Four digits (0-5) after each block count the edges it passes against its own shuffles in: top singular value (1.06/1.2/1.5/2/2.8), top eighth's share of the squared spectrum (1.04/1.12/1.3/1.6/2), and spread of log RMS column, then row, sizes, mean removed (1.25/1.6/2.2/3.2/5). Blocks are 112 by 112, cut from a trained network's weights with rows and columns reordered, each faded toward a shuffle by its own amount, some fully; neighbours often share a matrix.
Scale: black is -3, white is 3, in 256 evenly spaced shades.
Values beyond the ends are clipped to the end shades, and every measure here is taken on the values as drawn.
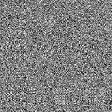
3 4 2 2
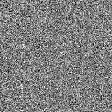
3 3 1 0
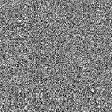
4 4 2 1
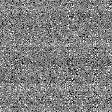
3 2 2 0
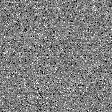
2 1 1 0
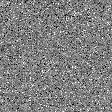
0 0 0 0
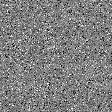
1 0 1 0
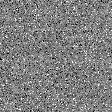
1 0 1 0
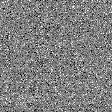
2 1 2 0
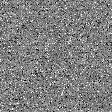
1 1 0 0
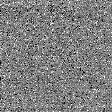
2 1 2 0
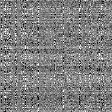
4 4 4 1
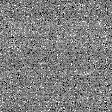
2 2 2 0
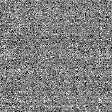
3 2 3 0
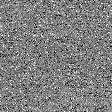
1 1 1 0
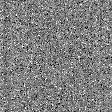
1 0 0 0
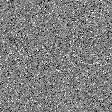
0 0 0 0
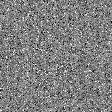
1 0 0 0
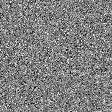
1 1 0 0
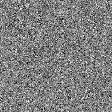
2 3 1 1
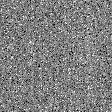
1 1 0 0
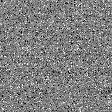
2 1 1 0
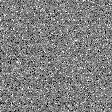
1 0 0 0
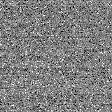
2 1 1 0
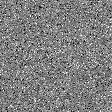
0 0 0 0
